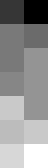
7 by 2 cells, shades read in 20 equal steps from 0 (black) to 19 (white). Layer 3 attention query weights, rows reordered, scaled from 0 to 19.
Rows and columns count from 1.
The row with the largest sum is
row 7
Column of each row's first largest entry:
1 1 2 2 1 2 2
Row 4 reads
10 11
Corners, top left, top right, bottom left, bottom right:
4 0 16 19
